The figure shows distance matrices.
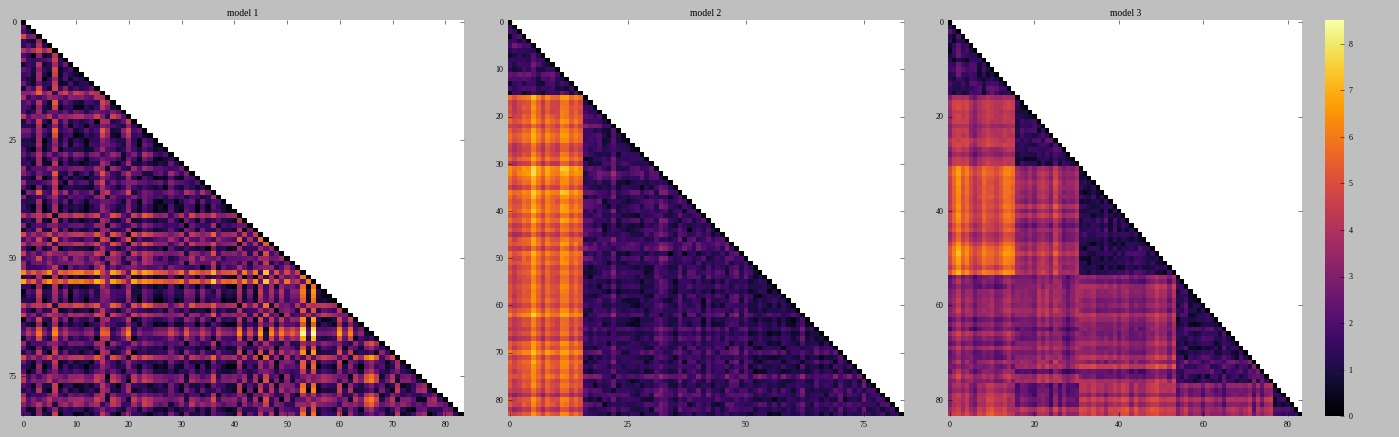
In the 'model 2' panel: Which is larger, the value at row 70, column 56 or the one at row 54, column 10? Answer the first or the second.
the second
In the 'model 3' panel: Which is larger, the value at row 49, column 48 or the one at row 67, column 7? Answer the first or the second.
the second
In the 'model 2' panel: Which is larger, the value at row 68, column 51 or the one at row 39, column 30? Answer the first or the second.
the second
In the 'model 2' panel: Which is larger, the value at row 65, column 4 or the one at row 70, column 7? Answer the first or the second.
the second
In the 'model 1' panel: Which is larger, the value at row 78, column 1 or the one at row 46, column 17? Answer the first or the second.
the first
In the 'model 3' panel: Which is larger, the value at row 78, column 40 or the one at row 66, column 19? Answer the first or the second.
the first
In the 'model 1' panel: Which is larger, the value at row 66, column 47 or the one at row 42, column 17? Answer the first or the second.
the first
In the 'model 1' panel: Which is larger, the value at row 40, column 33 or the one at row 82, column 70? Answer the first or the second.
the second
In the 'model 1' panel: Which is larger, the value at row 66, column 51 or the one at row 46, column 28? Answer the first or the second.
the first
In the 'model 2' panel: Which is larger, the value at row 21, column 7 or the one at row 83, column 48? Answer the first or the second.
the first
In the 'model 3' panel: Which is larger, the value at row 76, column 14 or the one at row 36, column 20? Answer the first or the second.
the first
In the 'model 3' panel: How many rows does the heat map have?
84
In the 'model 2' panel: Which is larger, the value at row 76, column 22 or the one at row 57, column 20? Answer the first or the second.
the first
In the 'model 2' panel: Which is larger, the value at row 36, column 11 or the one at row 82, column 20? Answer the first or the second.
the first
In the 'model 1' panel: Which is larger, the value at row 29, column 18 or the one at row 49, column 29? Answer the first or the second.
the second
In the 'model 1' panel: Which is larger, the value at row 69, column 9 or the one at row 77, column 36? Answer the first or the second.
the second
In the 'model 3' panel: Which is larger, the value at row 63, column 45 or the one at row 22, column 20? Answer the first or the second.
the first
